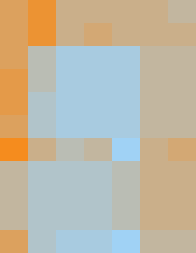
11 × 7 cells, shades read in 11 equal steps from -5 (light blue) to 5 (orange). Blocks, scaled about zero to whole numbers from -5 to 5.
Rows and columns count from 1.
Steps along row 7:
down down up down up up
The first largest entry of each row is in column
2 2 1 1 1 1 1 6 6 6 1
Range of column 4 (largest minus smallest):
5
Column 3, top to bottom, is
0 0 -4 -4 -4 -4 -2 -3 -3 -3 -4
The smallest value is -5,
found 2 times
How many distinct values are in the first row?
4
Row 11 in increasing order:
-5 -4 -4 -3 -1 -1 2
